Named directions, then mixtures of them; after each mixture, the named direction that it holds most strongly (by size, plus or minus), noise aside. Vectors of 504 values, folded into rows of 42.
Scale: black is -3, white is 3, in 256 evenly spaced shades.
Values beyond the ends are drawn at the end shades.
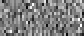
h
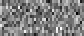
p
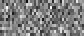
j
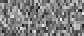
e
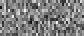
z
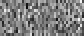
h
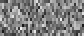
e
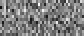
z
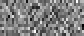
j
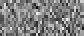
z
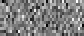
h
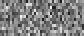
j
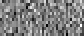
h
